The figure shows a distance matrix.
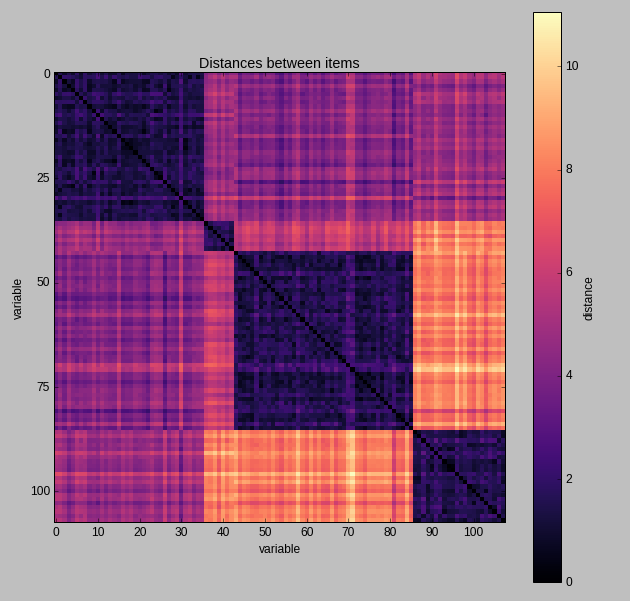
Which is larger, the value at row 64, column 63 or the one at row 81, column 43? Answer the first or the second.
the second
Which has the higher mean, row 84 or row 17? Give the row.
84
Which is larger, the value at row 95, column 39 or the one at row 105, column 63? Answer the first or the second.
the second
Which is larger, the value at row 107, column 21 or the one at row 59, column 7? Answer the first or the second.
the first
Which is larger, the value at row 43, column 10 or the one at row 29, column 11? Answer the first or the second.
the first
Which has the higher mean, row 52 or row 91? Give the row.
91
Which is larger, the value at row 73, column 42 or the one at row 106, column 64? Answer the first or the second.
the second
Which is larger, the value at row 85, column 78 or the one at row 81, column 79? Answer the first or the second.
the second
